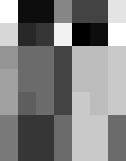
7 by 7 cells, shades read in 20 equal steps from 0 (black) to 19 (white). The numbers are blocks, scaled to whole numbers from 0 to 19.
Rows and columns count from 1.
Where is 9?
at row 6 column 1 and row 7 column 1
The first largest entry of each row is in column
1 7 7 7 5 5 5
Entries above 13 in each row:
2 3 3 3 3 2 2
